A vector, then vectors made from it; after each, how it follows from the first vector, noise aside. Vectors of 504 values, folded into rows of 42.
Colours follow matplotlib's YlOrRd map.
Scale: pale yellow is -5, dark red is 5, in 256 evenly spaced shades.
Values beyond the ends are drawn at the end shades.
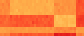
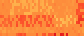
partly zeroed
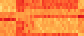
wrapped around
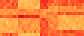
wrapped around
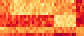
scaled up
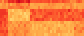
reversed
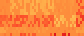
partly zeroed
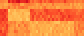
reversed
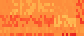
partly zeroed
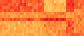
wrapped around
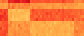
reversed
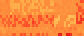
partly zeroed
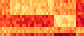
scaled up
